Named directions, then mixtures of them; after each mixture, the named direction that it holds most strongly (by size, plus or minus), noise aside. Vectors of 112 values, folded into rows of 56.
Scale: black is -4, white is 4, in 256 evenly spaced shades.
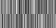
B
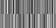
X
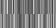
X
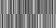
B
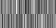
B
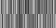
B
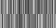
B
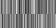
B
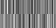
X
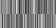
B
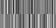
X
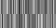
B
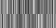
B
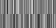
X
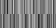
X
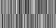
B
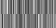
B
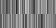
B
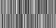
B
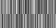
B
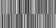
B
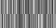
B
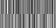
X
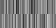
X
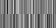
X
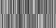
B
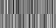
X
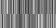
B
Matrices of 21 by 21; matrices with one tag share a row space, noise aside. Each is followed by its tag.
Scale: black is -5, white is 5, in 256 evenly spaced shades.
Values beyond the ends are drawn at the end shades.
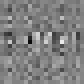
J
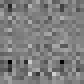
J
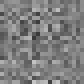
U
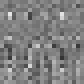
J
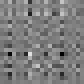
J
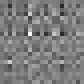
J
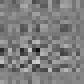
U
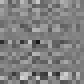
U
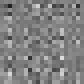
J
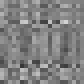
U
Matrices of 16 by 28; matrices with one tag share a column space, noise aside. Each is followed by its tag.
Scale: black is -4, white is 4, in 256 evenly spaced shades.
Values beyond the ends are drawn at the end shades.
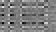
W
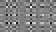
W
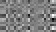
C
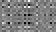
W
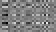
W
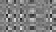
C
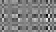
C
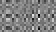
C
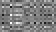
W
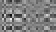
C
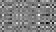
W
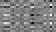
W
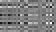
W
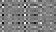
W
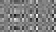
C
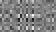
C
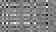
W
